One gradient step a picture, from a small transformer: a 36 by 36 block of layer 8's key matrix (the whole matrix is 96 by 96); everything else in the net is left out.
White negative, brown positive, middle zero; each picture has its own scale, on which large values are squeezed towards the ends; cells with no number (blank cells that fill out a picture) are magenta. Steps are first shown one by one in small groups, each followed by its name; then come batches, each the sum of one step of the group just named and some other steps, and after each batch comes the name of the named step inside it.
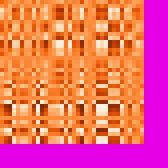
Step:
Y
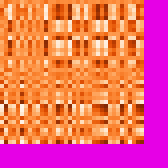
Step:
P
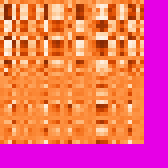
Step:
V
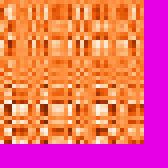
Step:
P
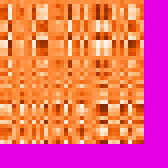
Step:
P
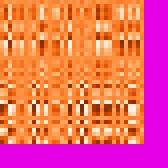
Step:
Y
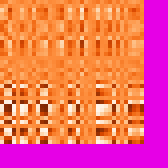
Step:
Y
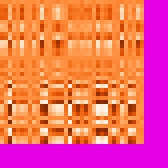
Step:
Y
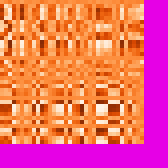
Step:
Y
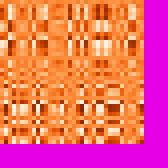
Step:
P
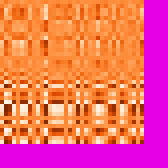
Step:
P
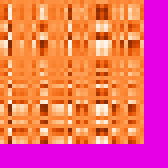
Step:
Y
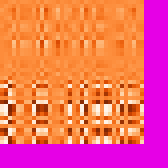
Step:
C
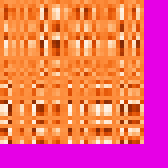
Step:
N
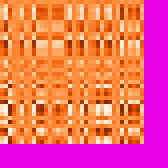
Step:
C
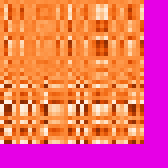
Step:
N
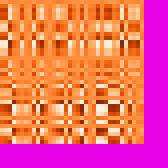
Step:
N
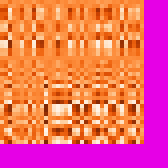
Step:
C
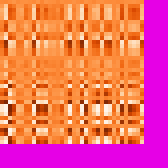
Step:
C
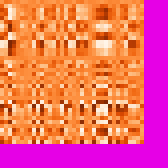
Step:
C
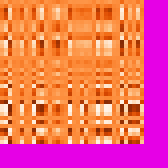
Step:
N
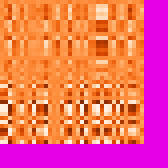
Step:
C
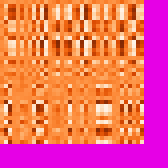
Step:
N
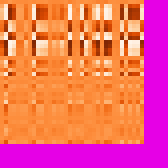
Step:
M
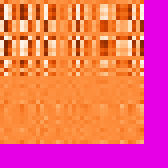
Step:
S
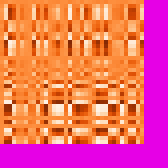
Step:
M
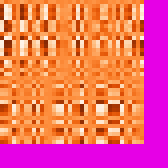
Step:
S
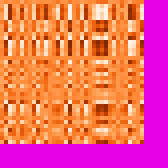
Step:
M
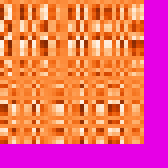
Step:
S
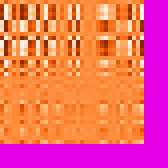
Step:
S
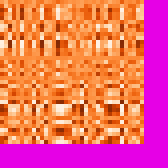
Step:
M
